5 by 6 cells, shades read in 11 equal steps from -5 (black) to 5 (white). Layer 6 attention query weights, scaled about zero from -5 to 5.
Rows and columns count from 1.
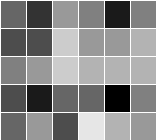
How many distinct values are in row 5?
5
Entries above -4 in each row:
5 6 6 4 6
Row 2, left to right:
-2 -2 3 1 1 2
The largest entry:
4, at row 5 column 4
